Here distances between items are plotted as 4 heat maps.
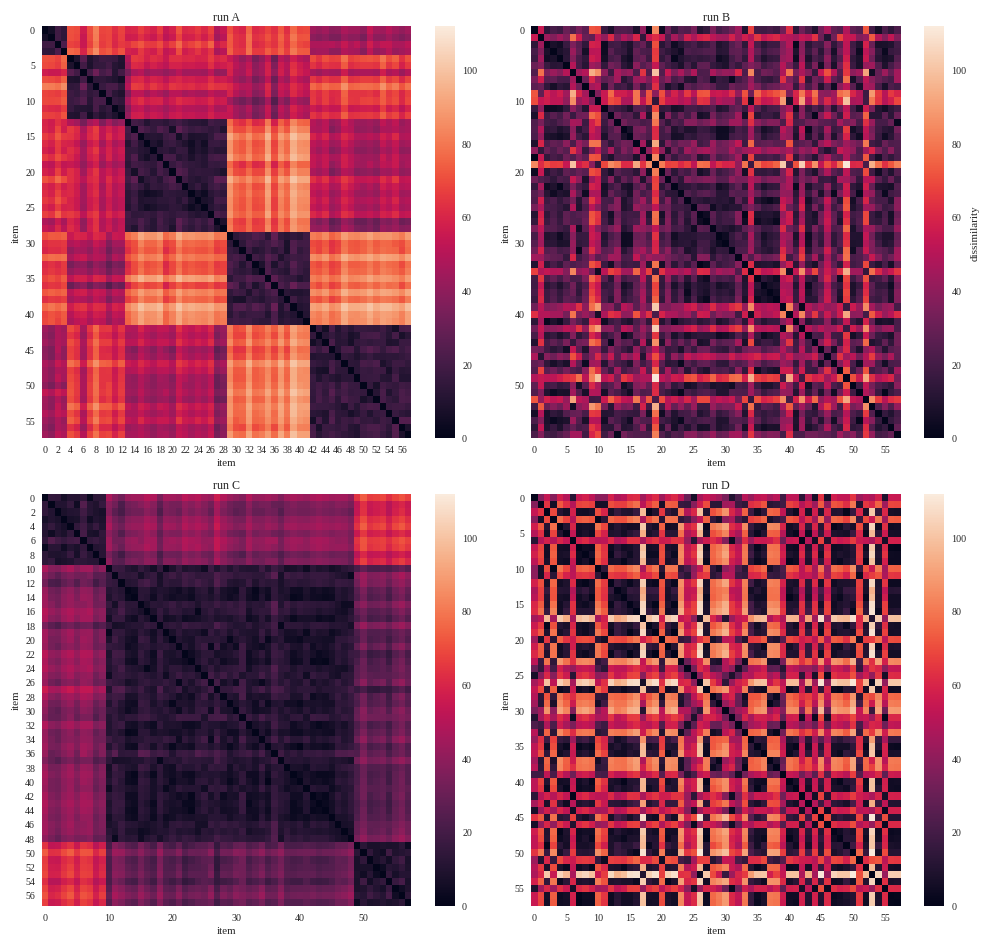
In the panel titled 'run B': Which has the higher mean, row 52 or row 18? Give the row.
52
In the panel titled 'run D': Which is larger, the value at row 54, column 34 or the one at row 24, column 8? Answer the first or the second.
the second
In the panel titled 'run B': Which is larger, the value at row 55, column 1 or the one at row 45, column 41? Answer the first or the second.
the first
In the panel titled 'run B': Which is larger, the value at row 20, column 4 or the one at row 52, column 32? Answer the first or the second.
the second
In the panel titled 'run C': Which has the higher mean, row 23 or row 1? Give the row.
1
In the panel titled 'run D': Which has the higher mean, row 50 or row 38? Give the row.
38
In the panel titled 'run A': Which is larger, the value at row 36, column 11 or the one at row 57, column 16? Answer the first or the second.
the second
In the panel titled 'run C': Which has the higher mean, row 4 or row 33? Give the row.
4
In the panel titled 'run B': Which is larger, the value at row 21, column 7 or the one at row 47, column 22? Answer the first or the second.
the first
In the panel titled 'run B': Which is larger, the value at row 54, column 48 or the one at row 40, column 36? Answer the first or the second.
the second
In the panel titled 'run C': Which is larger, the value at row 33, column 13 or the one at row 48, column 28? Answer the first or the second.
the second
